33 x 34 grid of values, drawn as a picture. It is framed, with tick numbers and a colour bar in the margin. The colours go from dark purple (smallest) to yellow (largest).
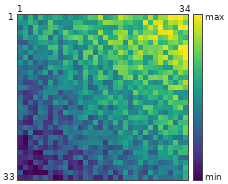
There are no regular stripes. Values rise toward the top right. The texture is fine-grained noise. The ninth with the highest average is the top right.
